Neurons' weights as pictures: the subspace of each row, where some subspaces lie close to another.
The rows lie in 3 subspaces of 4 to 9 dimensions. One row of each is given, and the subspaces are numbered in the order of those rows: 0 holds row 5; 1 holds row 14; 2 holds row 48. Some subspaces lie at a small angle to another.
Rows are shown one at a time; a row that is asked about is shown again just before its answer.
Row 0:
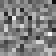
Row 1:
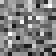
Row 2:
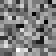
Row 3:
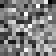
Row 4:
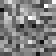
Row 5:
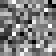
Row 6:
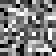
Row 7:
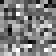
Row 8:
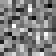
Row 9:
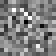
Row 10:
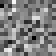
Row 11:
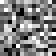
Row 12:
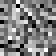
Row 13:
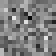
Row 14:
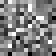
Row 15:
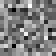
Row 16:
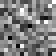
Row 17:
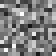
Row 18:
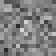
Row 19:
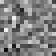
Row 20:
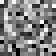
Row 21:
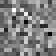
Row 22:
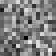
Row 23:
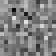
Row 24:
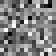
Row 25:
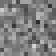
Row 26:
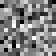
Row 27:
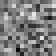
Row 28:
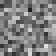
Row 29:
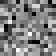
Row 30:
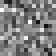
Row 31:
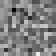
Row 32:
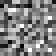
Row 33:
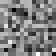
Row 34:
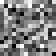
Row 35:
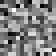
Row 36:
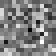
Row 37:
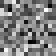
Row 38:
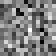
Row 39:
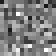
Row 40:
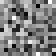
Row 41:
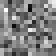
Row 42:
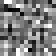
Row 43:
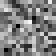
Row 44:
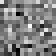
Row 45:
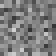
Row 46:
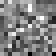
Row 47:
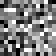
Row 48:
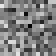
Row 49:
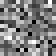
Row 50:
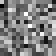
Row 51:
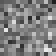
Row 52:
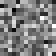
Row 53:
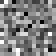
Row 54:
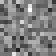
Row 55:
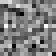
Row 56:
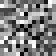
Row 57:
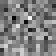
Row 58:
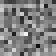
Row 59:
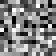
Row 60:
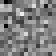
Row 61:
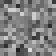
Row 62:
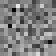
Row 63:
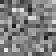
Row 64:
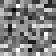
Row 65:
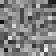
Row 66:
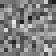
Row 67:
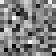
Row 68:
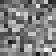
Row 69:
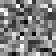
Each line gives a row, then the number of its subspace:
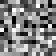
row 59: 1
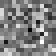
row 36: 0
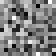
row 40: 2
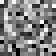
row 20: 0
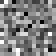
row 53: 0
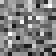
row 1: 1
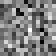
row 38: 0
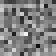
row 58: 0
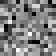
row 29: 0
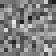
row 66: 2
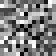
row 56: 2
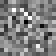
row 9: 1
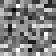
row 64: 2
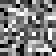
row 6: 2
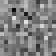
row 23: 1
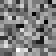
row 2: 0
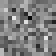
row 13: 1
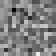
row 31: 2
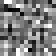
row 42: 0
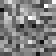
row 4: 0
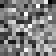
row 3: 2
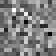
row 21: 2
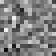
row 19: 2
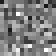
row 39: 2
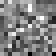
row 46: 1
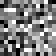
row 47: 2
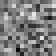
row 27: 0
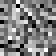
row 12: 1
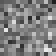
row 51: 2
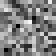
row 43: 0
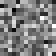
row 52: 1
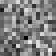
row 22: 0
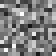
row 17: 2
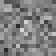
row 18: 0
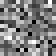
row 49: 1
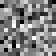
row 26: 2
